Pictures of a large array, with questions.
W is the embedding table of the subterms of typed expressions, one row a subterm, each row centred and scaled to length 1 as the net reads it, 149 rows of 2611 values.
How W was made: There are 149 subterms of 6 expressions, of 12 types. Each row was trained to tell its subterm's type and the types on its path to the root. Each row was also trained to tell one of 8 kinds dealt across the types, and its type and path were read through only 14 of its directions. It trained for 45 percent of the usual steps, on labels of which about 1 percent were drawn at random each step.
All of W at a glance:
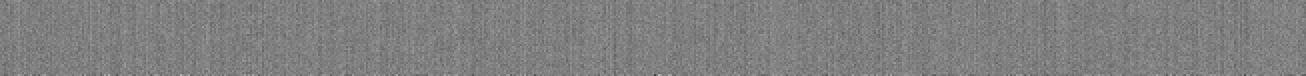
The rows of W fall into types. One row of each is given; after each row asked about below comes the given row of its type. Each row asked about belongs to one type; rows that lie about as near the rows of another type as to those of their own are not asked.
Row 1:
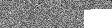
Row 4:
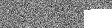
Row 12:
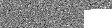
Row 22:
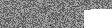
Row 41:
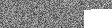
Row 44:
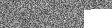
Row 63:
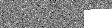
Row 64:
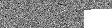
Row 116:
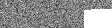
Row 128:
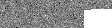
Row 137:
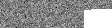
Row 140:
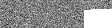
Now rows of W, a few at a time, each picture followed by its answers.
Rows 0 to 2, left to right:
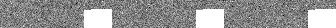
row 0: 63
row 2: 4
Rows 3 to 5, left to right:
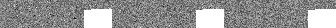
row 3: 4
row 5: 41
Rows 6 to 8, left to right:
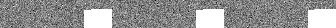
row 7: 63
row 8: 12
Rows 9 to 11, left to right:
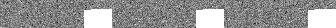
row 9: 116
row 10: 12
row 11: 41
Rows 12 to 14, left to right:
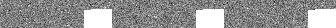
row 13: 22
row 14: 64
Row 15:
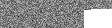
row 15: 116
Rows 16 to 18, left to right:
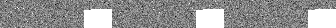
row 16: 4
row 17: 116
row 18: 44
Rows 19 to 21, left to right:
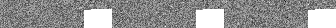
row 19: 64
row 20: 4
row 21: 63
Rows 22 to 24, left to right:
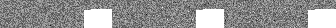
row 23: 44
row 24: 44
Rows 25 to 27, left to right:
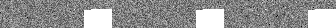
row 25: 1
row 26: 63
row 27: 22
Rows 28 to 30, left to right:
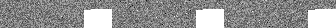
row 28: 44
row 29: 4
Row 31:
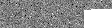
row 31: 140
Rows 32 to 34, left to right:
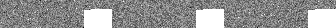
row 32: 128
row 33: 137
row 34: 41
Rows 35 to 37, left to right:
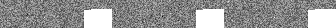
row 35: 64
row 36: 4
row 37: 12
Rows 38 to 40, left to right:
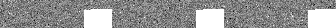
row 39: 137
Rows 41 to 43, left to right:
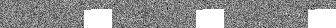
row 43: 44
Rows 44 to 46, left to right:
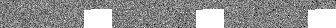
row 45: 12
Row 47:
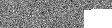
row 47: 41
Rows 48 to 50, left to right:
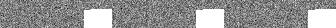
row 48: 12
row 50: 64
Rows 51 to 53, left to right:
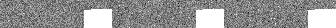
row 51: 64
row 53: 41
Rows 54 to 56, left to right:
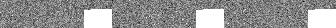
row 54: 4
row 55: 22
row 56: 12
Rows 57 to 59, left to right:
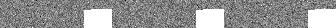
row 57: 63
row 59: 12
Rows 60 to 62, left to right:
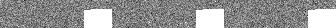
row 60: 64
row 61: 44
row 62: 63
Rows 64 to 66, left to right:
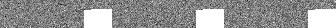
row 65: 116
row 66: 64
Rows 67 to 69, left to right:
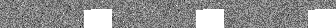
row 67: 63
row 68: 4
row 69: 22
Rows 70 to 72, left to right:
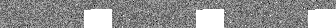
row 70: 137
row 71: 22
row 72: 41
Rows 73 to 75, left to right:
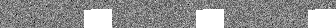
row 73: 63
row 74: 22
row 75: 4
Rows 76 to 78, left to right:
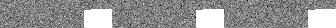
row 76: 137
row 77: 12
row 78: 63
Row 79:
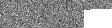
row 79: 1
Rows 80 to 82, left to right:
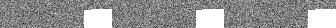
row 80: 41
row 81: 41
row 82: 140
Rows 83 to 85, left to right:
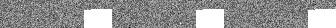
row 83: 137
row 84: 22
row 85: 4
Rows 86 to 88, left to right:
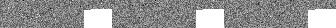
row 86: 41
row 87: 128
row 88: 22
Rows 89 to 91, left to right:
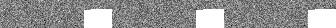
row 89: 12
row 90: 44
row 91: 12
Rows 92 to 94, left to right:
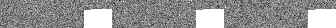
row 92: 116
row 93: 1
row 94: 128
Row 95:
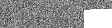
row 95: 116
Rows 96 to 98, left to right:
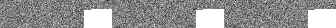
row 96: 4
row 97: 128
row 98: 128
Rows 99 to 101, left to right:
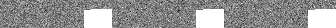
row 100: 116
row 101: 41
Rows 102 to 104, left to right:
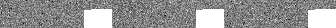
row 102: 63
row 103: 128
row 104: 12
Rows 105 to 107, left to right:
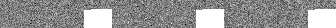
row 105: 63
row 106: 1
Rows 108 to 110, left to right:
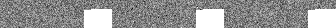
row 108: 4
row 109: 44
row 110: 64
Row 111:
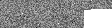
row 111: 64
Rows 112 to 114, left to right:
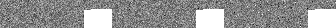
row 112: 22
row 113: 64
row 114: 128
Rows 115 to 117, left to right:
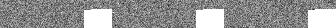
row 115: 116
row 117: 4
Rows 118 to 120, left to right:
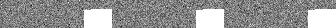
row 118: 1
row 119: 137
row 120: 41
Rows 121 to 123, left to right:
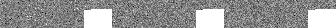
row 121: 140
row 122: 116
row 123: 128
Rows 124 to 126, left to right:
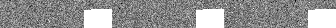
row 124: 116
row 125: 44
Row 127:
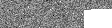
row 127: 64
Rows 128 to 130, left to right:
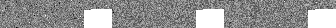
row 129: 44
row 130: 41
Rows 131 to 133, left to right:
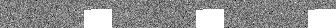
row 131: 63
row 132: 63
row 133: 44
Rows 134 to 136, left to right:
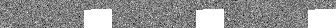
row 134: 137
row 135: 44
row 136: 4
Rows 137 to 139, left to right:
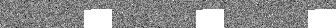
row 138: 64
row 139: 128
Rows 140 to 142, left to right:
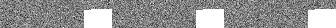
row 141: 128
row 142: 63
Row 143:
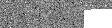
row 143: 22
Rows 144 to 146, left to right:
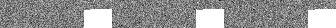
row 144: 116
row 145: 44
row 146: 44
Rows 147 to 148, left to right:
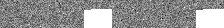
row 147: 22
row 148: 64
